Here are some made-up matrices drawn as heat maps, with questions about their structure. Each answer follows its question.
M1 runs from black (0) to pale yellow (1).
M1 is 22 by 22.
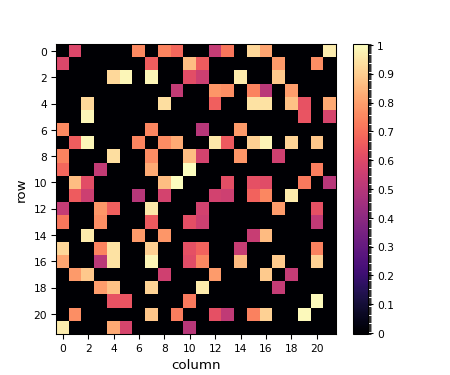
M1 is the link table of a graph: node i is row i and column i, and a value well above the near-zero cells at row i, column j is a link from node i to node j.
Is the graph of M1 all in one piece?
yes
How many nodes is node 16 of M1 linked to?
9
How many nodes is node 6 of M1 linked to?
4
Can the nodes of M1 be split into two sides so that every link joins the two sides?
no
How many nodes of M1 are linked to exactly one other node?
0
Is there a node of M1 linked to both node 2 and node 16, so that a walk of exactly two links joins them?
yes
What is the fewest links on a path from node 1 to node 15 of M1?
2
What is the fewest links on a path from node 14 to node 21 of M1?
3
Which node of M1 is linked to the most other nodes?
node 7
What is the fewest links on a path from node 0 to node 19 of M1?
3
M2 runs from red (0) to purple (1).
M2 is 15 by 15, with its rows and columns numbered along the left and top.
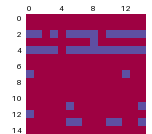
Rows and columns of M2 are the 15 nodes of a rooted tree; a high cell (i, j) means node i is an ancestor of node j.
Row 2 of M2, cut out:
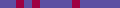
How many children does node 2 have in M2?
4
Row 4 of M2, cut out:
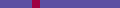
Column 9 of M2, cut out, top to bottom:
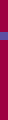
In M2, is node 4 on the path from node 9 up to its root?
yes
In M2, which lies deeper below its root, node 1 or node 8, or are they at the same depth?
node 8
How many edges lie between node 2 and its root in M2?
1
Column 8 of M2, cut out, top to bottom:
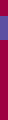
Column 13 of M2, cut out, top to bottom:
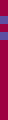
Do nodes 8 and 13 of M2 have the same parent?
no
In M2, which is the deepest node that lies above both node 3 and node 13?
2
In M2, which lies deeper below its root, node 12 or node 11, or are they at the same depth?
the same depth
